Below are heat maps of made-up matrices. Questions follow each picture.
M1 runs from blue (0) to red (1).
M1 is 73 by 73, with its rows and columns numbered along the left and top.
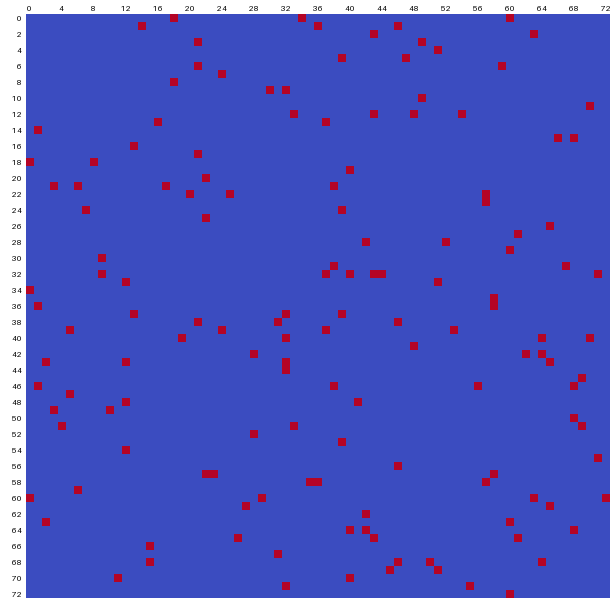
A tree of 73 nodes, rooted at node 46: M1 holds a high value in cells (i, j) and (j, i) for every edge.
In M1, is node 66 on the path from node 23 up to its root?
no
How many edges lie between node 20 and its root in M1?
6
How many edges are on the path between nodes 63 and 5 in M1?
6
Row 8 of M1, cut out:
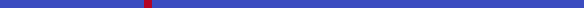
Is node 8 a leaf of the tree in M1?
yes
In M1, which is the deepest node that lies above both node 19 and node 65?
40
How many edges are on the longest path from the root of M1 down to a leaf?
11
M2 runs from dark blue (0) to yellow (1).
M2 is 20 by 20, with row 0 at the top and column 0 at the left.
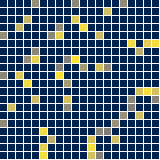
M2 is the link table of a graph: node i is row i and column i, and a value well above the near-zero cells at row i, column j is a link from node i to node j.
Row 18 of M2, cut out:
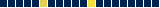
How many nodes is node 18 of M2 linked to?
2
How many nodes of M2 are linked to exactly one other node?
1
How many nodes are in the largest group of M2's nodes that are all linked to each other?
2
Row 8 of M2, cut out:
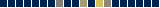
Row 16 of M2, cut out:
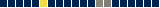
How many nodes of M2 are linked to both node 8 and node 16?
2
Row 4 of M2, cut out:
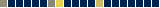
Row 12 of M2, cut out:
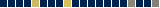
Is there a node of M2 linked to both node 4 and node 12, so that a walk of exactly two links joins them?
no
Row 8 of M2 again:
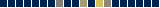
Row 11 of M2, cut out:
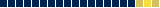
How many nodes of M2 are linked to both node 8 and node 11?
0
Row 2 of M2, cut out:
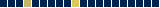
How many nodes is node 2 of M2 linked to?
2
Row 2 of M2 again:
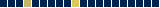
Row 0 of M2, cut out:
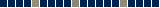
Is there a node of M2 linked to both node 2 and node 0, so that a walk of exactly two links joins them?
yes
